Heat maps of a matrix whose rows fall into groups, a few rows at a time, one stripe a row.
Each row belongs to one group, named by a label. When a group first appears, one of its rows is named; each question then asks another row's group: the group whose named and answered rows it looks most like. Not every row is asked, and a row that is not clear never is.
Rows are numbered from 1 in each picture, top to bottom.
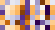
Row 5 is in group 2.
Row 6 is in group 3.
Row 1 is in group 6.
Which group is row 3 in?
3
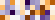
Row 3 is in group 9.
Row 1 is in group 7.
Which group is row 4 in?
2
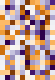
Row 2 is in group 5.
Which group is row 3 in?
6
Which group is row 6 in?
6
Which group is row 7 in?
2
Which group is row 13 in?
7
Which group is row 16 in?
5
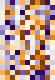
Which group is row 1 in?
9
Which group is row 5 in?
5
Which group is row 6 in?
9
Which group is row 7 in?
3
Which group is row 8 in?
5
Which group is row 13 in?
6
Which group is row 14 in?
9
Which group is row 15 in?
2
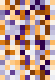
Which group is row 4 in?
3
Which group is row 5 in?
6
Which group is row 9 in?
2
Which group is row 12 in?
6
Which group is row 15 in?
9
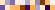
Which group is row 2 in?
3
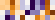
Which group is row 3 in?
7
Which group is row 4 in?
5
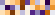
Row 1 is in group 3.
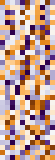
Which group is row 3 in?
5
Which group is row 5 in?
5
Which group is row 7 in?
9
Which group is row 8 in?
6
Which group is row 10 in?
3
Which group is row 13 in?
3
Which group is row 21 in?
9
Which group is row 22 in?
9
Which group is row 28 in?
2
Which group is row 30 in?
7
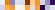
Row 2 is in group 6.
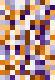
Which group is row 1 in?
6
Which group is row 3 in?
3
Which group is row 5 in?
9
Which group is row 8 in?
2
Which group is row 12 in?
7
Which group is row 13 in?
2
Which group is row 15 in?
2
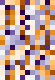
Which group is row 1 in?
3
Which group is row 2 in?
5
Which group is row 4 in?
7
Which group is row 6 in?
6
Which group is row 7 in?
5
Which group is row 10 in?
9
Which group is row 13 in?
2
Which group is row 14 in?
5
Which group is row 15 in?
7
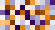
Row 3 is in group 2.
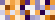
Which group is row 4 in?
7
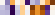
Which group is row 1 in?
7
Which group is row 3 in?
9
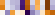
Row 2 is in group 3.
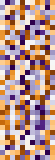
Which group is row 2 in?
3
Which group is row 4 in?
5
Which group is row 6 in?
7
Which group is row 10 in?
9
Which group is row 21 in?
6
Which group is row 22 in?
2
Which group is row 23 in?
2
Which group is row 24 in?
6
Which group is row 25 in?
2
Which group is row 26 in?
2
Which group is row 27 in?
7
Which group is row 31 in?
3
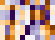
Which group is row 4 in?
9
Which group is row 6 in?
7
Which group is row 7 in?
7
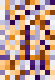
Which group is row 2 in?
2
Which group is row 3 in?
7
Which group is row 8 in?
7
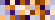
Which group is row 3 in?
9
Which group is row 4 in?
6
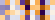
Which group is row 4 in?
6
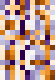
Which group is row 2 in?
3
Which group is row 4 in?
6
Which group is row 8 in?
3
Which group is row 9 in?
9
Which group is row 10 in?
7
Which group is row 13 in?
9
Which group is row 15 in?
7
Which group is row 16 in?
7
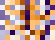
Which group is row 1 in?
3
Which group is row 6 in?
3
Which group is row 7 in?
9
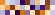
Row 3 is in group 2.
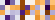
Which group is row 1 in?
5
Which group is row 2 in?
3
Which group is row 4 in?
5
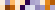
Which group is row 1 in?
7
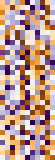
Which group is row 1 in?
6
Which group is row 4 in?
6
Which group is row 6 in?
7
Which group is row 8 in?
2
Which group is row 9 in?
5
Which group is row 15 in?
5
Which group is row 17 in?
6
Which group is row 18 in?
5
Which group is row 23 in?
9
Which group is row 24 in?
3
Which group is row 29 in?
3
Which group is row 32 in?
7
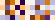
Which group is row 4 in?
9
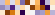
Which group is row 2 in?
9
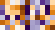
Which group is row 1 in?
2
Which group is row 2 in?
3
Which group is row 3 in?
3
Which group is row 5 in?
2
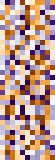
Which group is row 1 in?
5
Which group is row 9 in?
6
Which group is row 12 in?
9
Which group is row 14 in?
7
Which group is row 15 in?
9
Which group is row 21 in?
9
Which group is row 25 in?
6
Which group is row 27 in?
9
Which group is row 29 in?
9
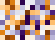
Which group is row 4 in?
7
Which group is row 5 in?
3
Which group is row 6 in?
2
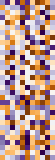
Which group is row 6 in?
6
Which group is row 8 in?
7
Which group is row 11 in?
9
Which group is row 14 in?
9
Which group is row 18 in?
7
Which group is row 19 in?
9
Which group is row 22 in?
2
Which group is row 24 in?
5
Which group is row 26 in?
9
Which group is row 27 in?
6
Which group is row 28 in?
3
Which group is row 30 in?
3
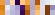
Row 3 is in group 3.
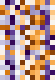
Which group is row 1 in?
5
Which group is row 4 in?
9
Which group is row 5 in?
9
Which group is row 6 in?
2
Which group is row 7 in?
5
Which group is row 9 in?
9
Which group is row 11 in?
7
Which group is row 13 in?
5
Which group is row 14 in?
9
